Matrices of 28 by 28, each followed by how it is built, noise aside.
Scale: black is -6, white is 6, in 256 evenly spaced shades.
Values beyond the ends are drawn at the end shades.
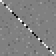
diagonal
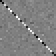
diagonal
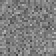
noise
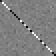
diagonal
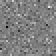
noise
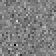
noise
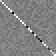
diagonal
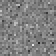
noise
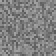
noise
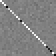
diagonal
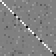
diagonal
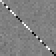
diagonal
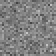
noise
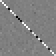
diagonal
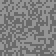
noise
